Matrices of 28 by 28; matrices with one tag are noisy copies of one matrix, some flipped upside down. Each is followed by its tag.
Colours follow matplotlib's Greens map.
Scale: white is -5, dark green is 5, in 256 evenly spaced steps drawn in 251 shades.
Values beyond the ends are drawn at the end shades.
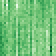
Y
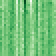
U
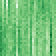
Y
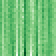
U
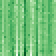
U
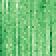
Y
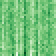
U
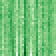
U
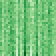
U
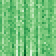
U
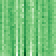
U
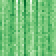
U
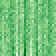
U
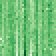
U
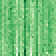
U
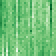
Y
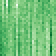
Y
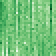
Y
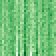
U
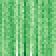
U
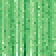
U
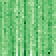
U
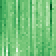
Y
